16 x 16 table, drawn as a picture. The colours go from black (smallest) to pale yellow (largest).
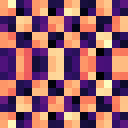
Mirror symmetry: top to bottom. Grain: checkered. Histogram: two levels.
